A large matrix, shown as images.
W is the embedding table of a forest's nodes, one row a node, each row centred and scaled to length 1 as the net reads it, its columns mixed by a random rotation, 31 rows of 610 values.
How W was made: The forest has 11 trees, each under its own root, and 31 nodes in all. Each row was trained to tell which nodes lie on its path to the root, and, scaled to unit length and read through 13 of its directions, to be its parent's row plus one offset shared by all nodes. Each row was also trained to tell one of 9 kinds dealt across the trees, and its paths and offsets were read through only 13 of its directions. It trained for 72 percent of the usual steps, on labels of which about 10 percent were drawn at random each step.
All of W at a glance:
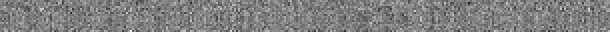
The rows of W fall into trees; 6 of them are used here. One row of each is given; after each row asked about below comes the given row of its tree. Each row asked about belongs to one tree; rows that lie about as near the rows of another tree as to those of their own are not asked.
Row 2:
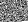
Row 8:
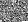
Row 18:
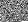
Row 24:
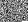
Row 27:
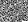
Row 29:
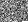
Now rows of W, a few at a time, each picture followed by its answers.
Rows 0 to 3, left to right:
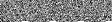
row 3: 2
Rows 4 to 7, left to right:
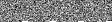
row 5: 2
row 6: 8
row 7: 29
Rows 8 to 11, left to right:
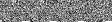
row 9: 8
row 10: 8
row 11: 2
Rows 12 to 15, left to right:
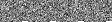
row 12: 27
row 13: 27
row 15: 24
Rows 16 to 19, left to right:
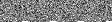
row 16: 29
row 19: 29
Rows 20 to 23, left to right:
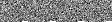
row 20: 27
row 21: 29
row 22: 24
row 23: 8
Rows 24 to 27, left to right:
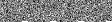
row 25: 2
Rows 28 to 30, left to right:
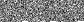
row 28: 2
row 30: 8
